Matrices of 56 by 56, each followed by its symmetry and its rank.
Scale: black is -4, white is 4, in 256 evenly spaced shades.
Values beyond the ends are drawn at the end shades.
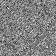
symmetric, full rank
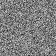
neither, full rank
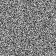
neither, full rank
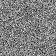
neither, full rank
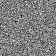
symmetric, full rank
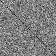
symmetric, full rank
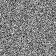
neither, full rank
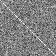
symmetric, full rank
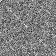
symmetric, full rank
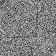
symmetric, full rank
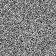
symmetric, full rank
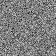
symmetric, full rank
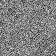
symmetric, full rank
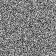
neither, full rank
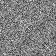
symmetric, full rank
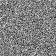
neither, full rank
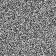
neither, full rank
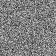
neither, full rank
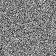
neither, full rank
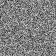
neither, full rank
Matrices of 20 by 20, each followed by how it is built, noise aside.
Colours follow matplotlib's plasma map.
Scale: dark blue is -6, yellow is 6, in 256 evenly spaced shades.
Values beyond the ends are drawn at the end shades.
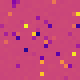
sparse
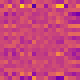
low rank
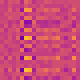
low rank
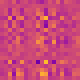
low rank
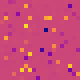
sparse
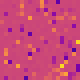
sparse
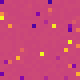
sparse
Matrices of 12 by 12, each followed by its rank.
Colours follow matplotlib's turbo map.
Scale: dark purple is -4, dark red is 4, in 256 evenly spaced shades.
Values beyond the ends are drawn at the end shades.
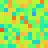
full rank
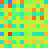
two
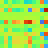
two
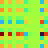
one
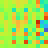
two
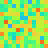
full rank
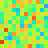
full rank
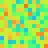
full rank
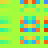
one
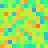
full rank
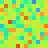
full rank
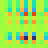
one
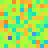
full rank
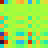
one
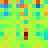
two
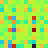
two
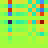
one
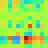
two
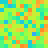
full rank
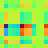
one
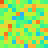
full rank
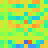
two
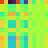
one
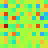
two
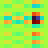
one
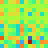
two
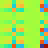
one
